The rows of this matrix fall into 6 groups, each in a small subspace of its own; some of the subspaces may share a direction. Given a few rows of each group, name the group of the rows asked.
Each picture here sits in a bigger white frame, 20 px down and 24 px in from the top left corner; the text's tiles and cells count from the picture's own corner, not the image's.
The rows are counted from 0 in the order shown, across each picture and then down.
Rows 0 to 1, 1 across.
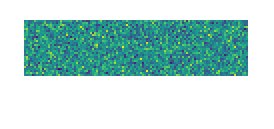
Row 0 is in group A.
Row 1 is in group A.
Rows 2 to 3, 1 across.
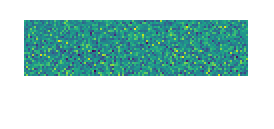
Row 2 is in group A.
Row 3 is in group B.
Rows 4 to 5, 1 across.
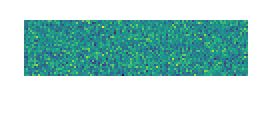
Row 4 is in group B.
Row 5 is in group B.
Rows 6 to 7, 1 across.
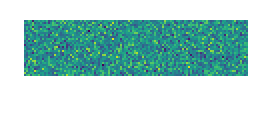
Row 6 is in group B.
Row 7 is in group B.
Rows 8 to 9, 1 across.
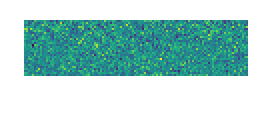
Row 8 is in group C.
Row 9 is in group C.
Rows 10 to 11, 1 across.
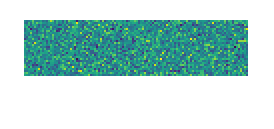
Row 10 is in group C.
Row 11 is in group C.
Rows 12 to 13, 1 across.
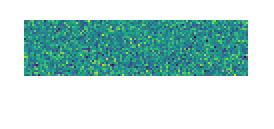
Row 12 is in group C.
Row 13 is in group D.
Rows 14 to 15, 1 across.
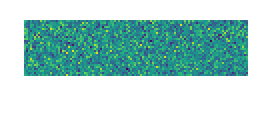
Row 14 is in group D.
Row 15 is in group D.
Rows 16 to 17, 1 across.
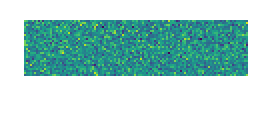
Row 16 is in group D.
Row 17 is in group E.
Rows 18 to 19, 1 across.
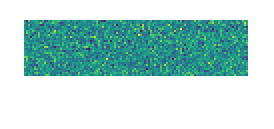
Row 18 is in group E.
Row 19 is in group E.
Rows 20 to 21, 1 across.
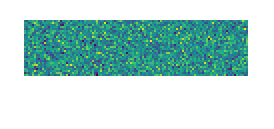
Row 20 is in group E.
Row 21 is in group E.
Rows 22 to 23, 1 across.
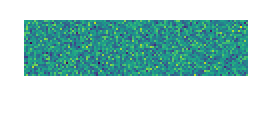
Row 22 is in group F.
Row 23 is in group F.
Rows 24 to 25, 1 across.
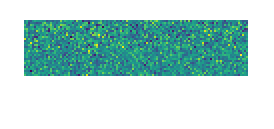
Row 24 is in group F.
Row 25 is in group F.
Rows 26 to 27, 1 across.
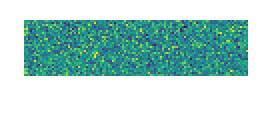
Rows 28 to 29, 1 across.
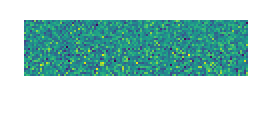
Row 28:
D
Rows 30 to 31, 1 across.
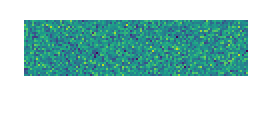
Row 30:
C
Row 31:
B
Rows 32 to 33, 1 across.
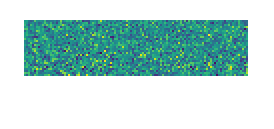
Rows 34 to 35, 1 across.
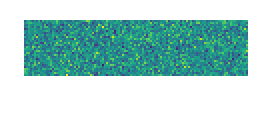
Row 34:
D
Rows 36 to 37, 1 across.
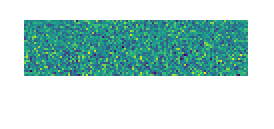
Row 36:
C
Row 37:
F
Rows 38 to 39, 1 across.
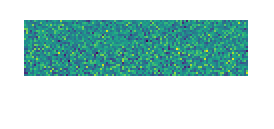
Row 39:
D
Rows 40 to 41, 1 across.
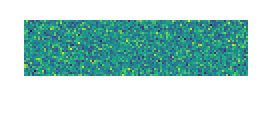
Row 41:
F
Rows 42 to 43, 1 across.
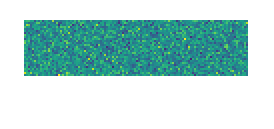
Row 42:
B
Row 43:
B
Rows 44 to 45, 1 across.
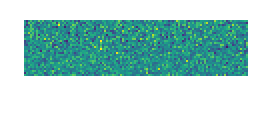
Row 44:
D
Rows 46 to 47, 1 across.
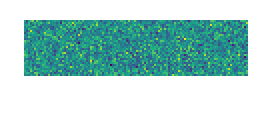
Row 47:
A
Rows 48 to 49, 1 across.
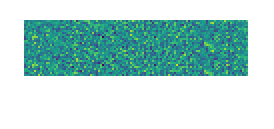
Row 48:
C
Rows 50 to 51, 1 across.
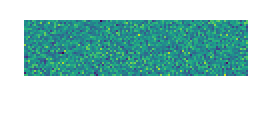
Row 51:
E
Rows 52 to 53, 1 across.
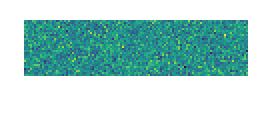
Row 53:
D
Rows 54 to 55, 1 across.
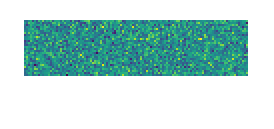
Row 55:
D
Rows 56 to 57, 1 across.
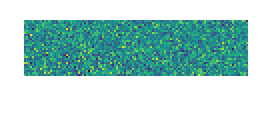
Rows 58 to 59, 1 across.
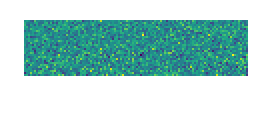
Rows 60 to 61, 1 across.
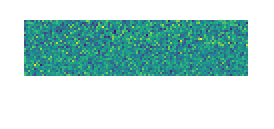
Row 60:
D
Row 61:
D
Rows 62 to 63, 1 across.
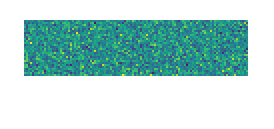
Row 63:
F
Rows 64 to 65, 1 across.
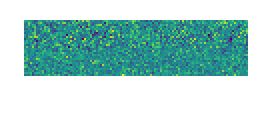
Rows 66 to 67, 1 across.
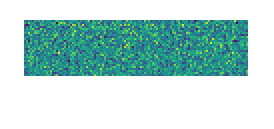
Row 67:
D
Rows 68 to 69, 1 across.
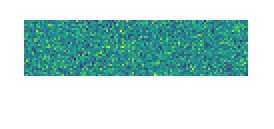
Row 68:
C
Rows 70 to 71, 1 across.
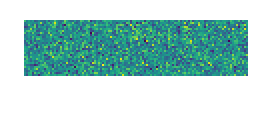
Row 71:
A
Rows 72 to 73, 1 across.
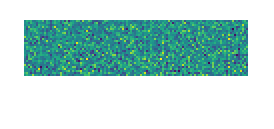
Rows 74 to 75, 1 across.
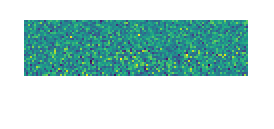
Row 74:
E
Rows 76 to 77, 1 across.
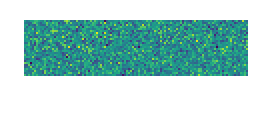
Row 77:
F
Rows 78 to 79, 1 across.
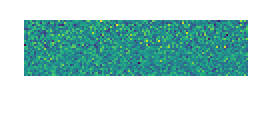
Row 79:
E
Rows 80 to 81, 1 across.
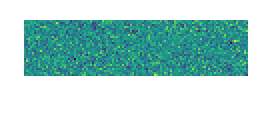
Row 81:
E
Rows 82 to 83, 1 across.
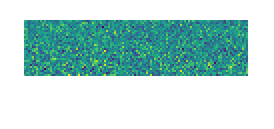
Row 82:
D
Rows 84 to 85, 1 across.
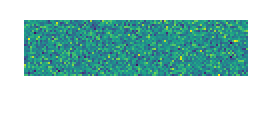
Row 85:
F
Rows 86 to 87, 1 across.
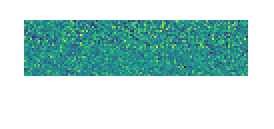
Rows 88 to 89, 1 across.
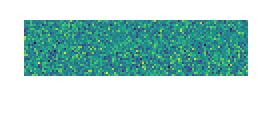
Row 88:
F
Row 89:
A
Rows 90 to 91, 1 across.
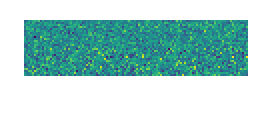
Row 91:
C
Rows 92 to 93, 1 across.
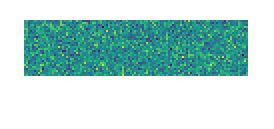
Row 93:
B
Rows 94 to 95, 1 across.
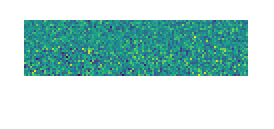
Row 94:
C
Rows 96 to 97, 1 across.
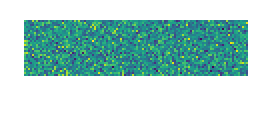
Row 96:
B
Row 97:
B
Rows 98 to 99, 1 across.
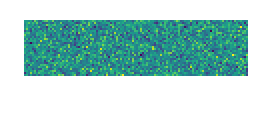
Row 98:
F
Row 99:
E
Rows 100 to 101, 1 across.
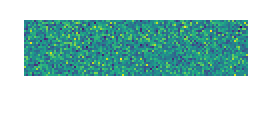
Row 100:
F
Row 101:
A
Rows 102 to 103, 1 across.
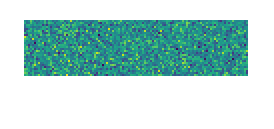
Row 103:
D
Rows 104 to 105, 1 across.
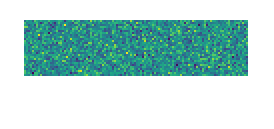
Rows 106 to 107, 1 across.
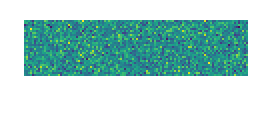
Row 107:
C
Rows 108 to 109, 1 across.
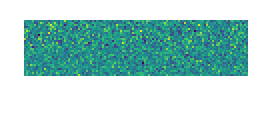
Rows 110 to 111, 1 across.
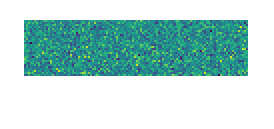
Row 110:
F
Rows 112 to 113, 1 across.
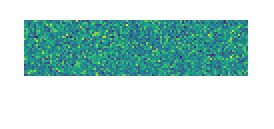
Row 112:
E
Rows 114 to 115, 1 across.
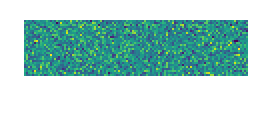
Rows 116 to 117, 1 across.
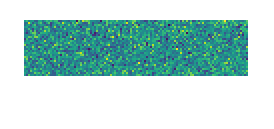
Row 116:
E
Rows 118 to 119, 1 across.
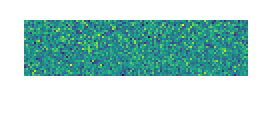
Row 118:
C
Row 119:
F
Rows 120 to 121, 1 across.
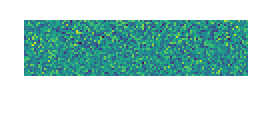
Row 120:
C
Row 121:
A
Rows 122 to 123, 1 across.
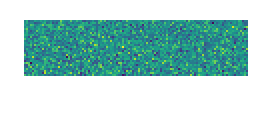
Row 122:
E
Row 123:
F
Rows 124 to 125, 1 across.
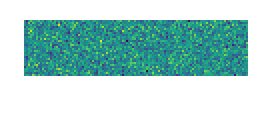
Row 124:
D
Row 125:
A
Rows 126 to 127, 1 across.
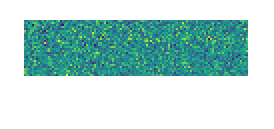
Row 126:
E
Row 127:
B
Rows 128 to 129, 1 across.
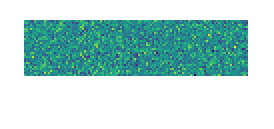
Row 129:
F
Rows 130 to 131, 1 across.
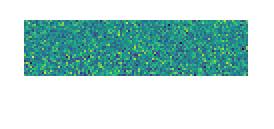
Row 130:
E
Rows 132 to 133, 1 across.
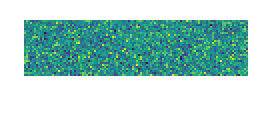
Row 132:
D
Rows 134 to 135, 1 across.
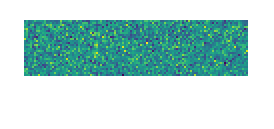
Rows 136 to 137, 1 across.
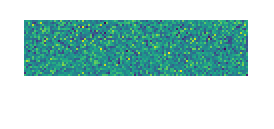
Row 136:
E
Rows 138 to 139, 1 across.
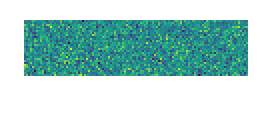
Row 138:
C
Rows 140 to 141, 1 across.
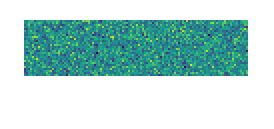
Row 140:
A
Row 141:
B
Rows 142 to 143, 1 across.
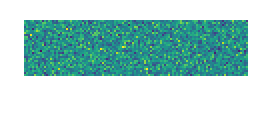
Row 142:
F
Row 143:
E
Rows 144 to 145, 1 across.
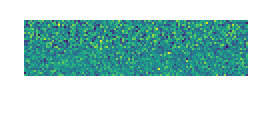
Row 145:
E
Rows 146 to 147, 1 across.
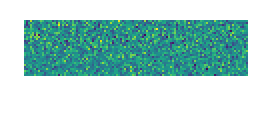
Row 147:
C
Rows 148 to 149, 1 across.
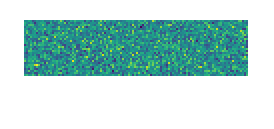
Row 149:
D
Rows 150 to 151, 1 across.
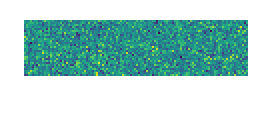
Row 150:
F
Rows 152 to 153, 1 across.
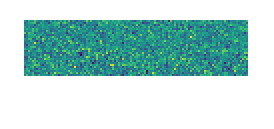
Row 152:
B
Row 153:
E
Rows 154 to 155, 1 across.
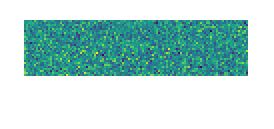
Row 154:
F
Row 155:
D
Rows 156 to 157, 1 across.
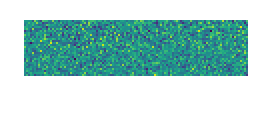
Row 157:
E
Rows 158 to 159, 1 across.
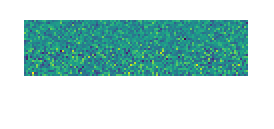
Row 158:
D
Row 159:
C
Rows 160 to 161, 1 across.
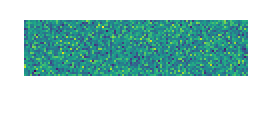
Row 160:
D
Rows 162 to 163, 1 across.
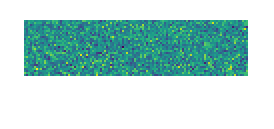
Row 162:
E
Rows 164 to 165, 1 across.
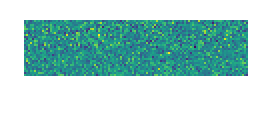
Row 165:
E
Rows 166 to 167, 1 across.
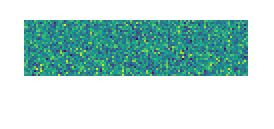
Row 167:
B
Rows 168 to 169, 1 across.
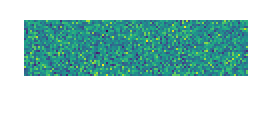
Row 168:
E
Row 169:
D
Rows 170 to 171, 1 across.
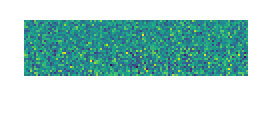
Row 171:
A
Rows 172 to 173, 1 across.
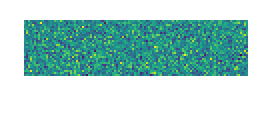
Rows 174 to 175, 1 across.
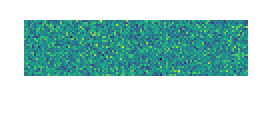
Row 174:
E
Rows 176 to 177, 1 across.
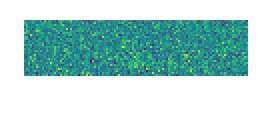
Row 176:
F
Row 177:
A
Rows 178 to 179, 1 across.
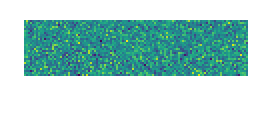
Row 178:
D
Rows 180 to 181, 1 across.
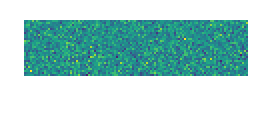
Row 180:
D
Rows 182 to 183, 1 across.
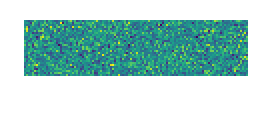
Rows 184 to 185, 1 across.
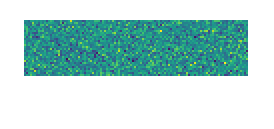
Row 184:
C
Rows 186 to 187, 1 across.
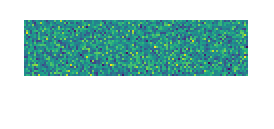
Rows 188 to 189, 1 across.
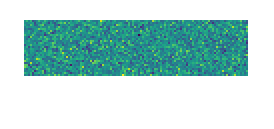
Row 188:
E
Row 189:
F
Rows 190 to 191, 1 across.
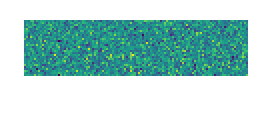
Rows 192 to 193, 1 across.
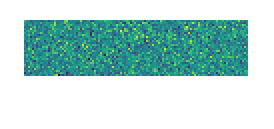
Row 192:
A
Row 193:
B
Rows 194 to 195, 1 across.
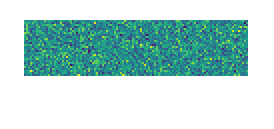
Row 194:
F
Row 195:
F
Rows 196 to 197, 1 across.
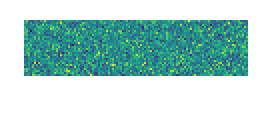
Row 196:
D
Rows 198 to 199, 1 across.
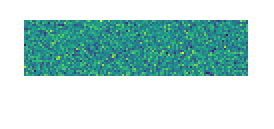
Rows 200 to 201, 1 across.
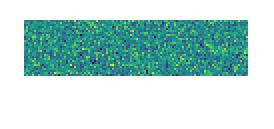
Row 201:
E
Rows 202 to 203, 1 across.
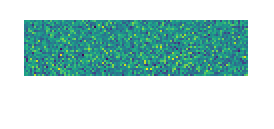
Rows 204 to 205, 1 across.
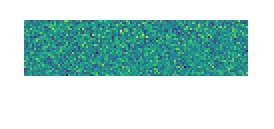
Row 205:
D
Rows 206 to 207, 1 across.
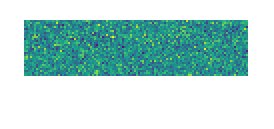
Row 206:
D
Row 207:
C
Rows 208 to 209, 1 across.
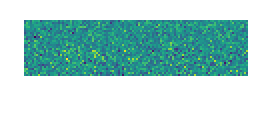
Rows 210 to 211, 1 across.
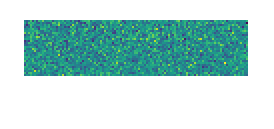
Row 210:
D
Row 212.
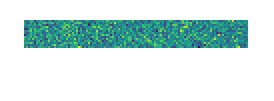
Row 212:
F
